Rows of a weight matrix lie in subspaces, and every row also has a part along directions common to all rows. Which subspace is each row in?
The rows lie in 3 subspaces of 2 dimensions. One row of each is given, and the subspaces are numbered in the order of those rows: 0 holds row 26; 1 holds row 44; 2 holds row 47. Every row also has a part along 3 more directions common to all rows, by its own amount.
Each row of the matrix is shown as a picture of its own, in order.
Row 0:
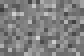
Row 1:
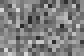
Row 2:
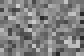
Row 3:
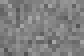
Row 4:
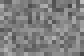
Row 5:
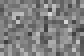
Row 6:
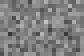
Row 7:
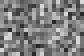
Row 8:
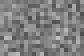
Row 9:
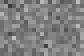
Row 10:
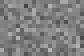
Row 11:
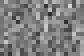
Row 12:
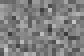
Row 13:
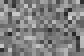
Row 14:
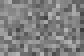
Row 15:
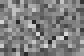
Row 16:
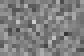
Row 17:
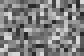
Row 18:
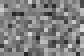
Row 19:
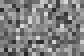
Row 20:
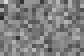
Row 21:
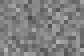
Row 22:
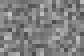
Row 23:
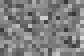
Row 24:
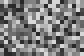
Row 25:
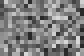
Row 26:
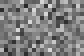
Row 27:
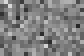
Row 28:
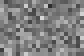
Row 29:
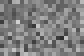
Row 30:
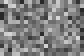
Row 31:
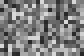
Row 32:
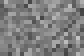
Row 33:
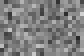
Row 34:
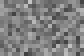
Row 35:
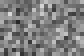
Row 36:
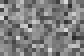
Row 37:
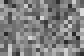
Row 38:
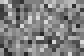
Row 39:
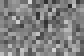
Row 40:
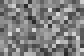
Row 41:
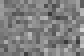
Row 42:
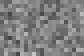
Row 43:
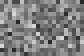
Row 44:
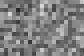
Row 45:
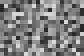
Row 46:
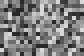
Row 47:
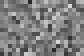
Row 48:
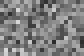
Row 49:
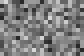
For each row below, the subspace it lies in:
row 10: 0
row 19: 0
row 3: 0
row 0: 2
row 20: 0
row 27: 0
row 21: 2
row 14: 1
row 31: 2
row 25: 2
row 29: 1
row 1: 0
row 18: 2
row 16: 1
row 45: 2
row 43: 1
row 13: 1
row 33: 1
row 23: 0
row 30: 0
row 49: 0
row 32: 2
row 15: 1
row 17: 1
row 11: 2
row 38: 0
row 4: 1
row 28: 0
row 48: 1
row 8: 1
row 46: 1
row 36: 0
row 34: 2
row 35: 1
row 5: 2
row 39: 2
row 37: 2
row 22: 1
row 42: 1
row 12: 2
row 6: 2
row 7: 1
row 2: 0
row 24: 1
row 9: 0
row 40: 2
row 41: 2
